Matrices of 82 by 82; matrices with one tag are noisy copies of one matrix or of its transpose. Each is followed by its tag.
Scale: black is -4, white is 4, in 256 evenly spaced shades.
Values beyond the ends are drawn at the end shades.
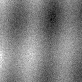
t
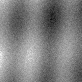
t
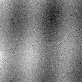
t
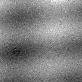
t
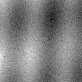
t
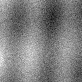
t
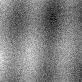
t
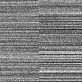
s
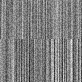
s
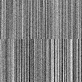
s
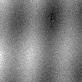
t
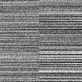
s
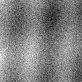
t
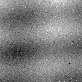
t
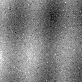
t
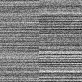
s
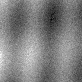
t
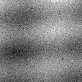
t
